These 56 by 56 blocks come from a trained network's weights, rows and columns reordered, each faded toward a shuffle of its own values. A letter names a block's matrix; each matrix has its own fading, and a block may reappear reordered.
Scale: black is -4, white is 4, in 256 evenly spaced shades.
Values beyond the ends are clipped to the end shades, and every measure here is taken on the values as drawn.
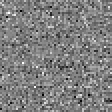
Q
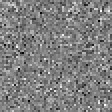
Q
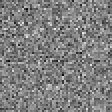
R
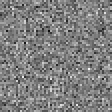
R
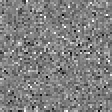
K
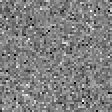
K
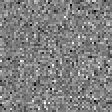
Q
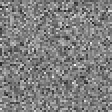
R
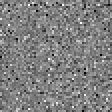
K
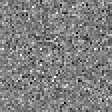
Q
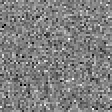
Q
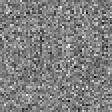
R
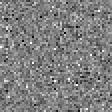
K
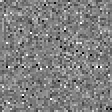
K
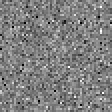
K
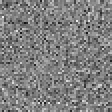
R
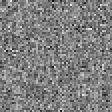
R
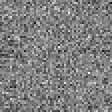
R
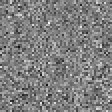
R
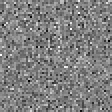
Q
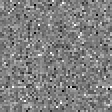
K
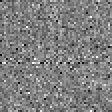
Q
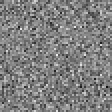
R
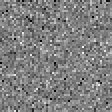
K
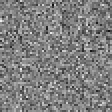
R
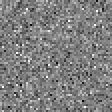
K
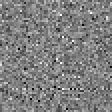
Q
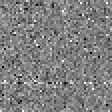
K
